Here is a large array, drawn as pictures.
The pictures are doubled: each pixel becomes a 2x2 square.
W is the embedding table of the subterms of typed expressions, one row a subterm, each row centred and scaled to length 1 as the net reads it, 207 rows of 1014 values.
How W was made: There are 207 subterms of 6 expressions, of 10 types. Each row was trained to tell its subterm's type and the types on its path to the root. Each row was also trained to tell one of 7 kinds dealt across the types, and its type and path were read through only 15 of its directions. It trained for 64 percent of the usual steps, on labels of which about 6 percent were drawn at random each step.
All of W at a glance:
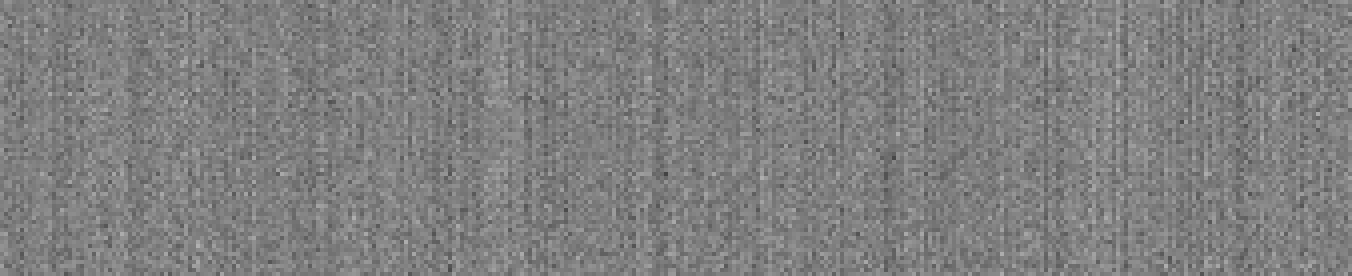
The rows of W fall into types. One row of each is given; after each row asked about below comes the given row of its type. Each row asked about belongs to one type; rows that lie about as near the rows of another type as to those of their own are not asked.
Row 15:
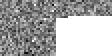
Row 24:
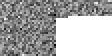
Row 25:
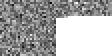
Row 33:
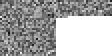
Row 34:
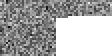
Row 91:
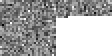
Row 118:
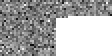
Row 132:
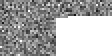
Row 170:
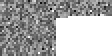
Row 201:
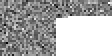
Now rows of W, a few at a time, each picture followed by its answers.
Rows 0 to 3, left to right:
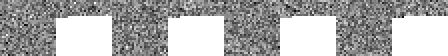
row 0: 24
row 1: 15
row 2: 132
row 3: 91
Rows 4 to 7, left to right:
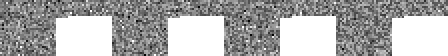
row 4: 33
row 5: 201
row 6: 201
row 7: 118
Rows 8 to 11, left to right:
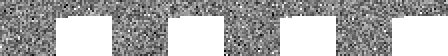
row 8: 24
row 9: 33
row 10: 132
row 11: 201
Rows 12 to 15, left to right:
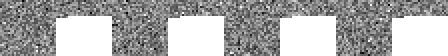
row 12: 91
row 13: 34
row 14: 33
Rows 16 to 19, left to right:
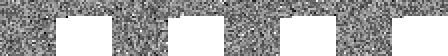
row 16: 170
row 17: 15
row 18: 91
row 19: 25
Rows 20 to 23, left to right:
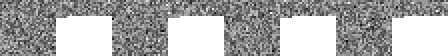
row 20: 15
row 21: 33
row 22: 25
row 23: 34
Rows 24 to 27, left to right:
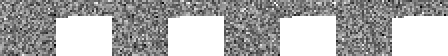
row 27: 91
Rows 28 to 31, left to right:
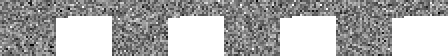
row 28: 118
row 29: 170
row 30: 118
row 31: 24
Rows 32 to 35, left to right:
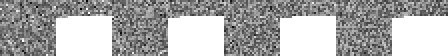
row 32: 132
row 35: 33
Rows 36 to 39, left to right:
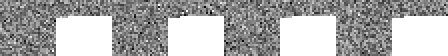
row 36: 25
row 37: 34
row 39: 15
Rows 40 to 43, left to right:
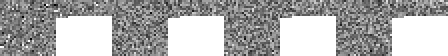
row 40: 24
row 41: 91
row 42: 15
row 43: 15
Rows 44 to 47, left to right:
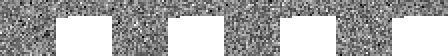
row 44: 170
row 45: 15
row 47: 91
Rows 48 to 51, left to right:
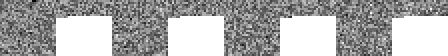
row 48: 132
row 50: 15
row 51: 33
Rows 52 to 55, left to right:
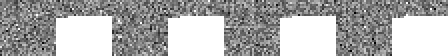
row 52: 170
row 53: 170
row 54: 33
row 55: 91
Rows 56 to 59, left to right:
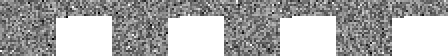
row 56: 170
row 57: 91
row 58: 34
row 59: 25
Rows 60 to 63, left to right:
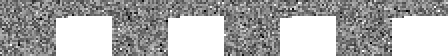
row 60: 201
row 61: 118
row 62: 34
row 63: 33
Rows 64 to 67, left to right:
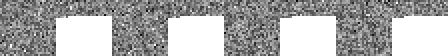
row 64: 25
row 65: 118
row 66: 34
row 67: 91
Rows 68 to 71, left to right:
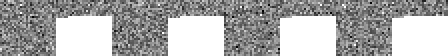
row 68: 24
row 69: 170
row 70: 201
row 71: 201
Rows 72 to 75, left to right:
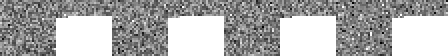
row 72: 33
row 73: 132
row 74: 170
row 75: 25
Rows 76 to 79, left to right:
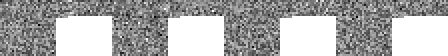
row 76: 33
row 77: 33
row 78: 15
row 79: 33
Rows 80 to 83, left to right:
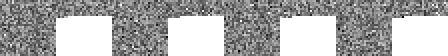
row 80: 34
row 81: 24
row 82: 15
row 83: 34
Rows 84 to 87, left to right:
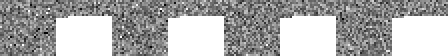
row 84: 170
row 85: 15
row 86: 91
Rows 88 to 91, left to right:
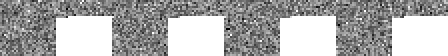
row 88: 170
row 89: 34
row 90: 34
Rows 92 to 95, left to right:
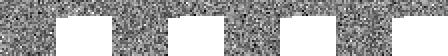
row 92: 33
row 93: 24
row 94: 25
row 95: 34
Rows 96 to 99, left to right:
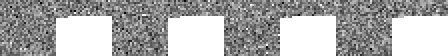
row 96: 170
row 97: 34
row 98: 132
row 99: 33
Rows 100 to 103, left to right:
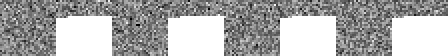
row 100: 15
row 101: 24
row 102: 201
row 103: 33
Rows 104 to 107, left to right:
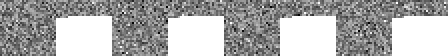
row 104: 170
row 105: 91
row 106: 132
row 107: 91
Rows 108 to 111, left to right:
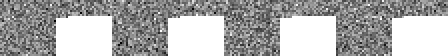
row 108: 25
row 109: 118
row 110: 33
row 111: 34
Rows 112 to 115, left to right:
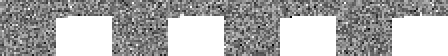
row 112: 201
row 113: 33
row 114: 33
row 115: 15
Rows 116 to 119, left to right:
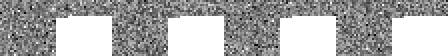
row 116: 15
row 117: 15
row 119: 15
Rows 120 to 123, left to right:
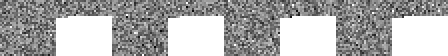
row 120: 25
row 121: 34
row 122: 132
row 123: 24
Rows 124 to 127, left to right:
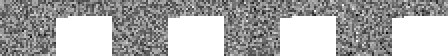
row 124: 201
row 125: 25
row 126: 15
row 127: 25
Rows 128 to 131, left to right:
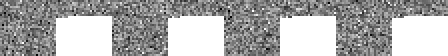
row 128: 33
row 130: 15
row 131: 91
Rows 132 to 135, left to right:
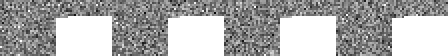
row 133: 170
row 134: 132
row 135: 170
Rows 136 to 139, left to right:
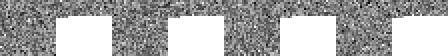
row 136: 118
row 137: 15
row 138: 132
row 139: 24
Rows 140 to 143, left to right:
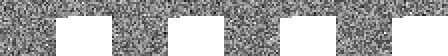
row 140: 33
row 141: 201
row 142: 33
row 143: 132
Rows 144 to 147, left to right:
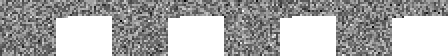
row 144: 34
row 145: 34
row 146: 118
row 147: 170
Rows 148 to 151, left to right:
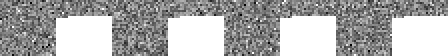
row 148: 118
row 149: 33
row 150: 15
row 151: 132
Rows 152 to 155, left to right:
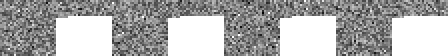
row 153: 24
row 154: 91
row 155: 132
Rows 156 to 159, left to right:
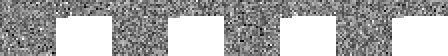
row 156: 118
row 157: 132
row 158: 34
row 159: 170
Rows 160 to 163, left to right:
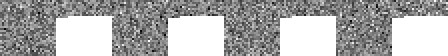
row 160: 33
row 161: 34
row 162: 201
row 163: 170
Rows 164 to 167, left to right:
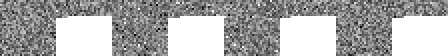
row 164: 25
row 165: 24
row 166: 15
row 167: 91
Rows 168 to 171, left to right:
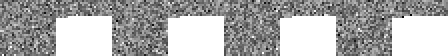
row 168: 25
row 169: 132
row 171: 170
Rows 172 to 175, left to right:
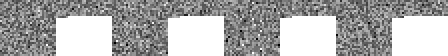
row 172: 91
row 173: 132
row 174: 201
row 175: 91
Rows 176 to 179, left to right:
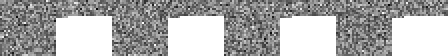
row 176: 201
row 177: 24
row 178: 201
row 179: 170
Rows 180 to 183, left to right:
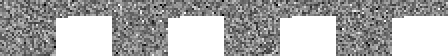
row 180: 25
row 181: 118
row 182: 201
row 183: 118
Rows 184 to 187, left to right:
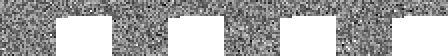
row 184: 201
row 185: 91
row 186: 118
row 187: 15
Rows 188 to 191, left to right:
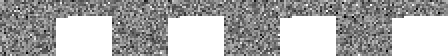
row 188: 201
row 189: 132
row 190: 15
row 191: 24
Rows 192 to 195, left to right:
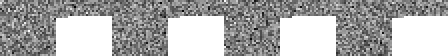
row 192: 201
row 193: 33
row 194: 91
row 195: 25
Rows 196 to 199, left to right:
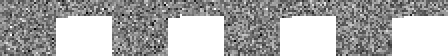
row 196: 170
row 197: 118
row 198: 34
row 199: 25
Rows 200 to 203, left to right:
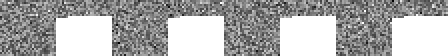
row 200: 34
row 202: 25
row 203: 91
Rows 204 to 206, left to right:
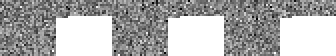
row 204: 91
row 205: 24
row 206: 15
